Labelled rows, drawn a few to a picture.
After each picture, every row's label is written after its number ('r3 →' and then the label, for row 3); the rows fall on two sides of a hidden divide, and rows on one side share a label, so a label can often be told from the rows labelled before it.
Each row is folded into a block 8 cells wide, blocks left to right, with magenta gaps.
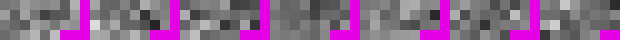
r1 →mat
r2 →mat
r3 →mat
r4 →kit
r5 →mat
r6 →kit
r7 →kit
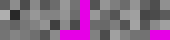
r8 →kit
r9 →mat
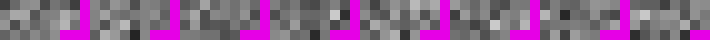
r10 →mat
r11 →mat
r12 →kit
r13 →kit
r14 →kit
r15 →kit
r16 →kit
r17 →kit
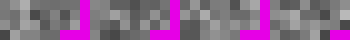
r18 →mat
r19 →kit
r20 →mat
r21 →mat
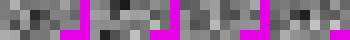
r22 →mat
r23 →kit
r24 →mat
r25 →mat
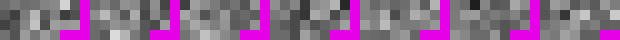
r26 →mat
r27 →mat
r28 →mat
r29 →kit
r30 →mat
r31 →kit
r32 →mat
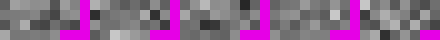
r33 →mat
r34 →mat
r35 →kit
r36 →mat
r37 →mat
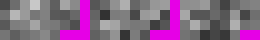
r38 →mat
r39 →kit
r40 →kit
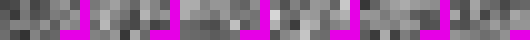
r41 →kit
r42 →kit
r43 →kit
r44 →mat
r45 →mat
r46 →mat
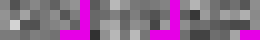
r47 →kit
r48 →mat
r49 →kit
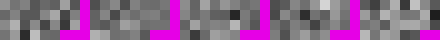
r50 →kit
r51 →mat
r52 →mat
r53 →mat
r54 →mat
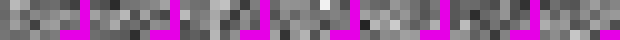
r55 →kit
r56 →kit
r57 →mat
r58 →mat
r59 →mat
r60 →kit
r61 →mat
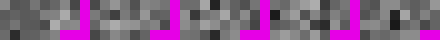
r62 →kit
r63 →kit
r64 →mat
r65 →mat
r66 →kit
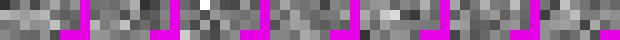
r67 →mat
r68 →mat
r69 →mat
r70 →mat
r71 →mat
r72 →kit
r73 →mat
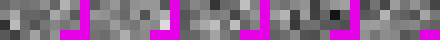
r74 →kit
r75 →mat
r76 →mat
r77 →kit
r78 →mat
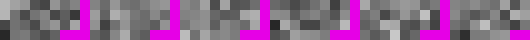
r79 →kit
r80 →mat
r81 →mat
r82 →kit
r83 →mat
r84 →mat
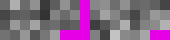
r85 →kit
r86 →mat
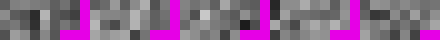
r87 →kit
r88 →mat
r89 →mat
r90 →mat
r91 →kit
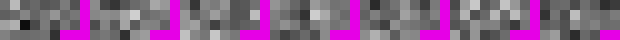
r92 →kit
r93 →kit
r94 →mat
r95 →kit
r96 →mat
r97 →mat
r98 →kit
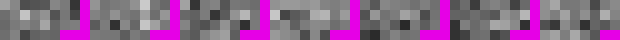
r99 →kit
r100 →kit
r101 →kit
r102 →kit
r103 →kit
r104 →kit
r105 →mat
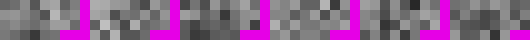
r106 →kit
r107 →kit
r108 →kit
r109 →mat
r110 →kit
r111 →kit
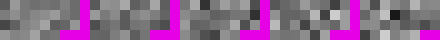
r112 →mat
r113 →kit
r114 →kit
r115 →mat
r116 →mat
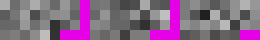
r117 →mat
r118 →kit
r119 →kit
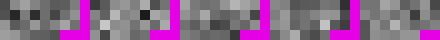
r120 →mat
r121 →mat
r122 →kit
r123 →kit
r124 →mat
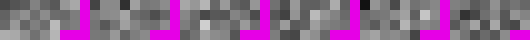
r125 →mat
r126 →mat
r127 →mat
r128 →kit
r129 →mat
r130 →kit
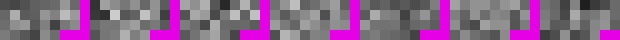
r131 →kit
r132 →mat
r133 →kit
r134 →mat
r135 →kit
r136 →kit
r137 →kit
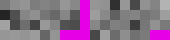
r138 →mat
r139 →kit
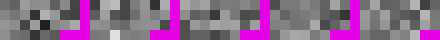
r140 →kit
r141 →mat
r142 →kit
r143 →mat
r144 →mat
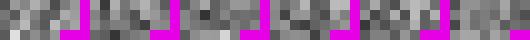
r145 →mat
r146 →kit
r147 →mat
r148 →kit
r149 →kit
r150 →mat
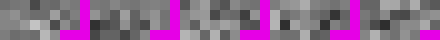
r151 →mat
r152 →kit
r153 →mat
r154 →mat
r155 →mat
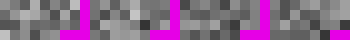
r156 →mat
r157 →mat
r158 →kit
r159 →kit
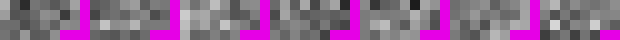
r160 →kit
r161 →kit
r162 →mat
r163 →kit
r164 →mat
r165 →mat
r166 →kit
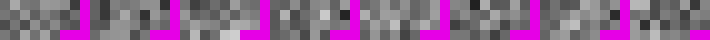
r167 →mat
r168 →mat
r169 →mat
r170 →kit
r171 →mat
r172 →kit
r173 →mat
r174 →mat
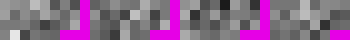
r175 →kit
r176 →kit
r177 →kit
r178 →kit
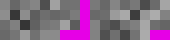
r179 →kit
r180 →kit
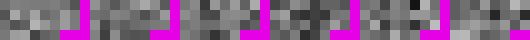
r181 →mat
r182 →kit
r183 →kit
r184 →kit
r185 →kit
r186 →mat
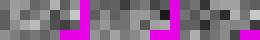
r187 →mat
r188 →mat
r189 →kit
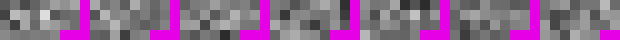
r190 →mat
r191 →mat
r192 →kit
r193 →mat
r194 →kit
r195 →kit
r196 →mat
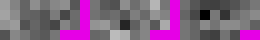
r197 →kit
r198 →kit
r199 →kit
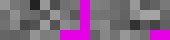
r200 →kit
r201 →kit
